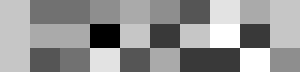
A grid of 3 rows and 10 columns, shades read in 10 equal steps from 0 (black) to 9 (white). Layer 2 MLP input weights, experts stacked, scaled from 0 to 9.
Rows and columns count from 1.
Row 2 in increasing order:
0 2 2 6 6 7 7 7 7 9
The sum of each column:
21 13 14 13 16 13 12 19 17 19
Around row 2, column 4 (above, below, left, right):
5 8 6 7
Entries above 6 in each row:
3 5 3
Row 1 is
7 4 4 5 6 5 3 8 6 7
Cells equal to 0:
1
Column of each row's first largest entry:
8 8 9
